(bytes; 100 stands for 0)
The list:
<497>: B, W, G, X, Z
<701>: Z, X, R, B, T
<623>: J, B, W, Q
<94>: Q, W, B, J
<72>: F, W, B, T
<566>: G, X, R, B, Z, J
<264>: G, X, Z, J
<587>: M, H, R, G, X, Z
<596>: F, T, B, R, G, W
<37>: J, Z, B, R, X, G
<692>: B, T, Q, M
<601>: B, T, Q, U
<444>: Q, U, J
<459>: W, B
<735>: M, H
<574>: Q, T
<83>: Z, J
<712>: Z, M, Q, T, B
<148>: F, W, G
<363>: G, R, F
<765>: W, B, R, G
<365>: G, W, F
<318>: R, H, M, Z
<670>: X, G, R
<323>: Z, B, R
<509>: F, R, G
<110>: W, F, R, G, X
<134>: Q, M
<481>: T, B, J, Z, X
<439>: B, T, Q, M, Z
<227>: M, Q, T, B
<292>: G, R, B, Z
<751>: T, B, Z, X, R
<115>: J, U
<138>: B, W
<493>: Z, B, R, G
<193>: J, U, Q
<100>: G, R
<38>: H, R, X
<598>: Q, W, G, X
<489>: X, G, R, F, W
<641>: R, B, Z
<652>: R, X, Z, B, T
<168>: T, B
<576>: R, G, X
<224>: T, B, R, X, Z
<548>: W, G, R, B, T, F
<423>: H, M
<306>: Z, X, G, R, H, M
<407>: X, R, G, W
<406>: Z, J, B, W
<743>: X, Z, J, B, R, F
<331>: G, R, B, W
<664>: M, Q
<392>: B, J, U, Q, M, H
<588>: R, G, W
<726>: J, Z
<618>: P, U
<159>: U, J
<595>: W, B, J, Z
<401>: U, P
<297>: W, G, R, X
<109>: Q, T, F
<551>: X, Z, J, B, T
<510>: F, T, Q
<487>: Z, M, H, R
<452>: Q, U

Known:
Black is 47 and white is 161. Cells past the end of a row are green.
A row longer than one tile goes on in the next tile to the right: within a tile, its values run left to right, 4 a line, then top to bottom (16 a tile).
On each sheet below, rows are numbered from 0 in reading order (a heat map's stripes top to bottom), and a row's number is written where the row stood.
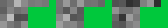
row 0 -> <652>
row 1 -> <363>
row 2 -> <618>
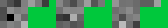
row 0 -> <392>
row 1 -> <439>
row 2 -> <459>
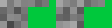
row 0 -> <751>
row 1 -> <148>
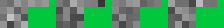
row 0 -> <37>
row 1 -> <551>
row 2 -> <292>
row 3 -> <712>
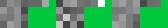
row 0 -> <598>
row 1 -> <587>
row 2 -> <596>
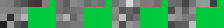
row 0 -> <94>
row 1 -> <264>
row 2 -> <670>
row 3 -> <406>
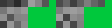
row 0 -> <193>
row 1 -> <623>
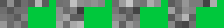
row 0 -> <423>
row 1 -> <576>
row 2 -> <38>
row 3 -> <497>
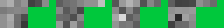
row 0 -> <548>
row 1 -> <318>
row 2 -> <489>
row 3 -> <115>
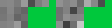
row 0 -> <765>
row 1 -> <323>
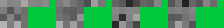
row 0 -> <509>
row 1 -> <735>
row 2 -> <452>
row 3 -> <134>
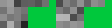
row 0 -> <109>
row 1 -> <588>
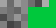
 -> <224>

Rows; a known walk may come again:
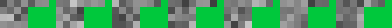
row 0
<588>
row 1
<576>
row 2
<481>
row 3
<406>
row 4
<493>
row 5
<596>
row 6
<83>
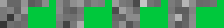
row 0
<595>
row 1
<641>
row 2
<712>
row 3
<566>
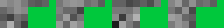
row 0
<72>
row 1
<100>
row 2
<444>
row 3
<365>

